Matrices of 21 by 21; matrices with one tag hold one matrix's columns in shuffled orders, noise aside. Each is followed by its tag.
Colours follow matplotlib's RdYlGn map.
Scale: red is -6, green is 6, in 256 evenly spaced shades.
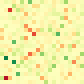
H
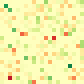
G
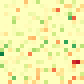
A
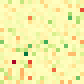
A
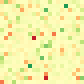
G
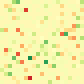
H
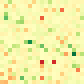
A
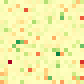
A
